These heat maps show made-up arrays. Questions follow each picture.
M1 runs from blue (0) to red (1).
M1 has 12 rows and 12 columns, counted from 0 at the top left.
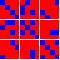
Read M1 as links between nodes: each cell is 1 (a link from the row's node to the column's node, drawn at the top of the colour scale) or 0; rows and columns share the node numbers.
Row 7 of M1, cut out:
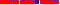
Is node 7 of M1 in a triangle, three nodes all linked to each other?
yes
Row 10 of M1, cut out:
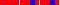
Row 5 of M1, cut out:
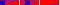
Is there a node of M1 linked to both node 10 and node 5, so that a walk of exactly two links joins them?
yes
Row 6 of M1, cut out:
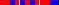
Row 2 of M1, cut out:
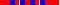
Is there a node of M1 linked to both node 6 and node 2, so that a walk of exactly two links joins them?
yes
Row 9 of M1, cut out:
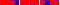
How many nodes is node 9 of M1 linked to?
10
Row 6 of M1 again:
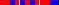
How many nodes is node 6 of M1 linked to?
7
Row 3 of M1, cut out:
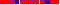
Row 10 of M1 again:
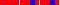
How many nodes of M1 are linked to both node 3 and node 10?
8
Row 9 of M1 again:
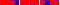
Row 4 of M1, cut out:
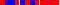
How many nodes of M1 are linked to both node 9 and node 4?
6
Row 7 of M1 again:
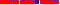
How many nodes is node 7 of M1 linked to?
11
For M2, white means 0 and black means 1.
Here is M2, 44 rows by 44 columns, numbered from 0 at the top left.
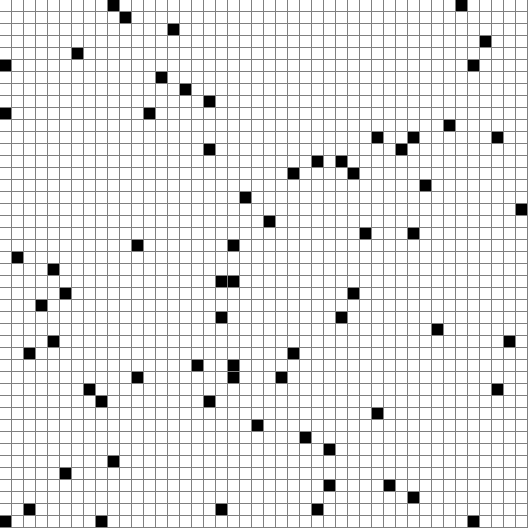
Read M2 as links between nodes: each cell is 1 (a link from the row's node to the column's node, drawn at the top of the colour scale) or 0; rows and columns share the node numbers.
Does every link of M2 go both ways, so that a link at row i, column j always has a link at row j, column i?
no
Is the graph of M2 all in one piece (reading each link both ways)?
yes
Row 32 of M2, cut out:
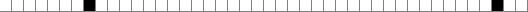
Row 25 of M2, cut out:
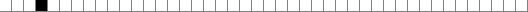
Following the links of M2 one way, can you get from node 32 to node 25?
yes
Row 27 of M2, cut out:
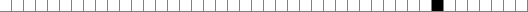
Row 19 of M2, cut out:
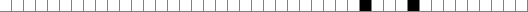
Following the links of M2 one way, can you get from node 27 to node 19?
yes
